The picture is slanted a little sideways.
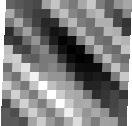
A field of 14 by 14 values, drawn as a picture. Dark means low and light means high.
Mirror symmetry: none. Ninth with the highest average: bottom middle. Grain: diagonal, down to the right. Ninth with the lowest average: centre.
